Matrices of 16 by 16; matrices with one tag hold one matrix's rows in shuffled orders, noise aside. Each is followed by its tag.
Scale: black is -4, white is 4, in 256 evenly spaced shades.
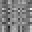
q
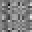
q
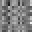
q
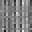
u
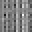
u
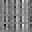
u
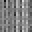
u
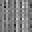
u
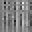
u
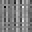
u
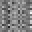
q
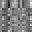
q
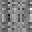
q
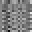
q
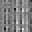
u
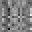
q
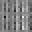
u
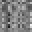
q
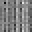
u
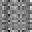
q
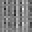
u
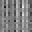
u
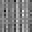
u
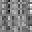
q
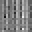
u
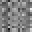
q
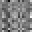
q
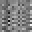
q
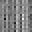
u
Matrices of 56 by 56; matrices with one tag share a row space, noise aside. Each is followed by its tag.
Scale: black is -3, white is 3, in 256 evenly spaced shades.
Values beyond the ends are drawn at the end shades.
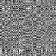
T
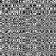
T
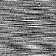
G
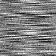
G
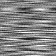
G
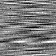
G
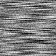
G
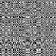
T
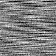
G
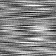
G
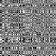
T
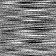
G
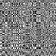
T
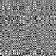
T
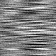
G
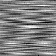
G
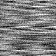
G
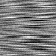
G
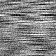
G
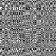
T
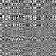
T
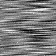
G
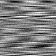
G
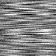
G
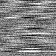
G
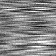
G
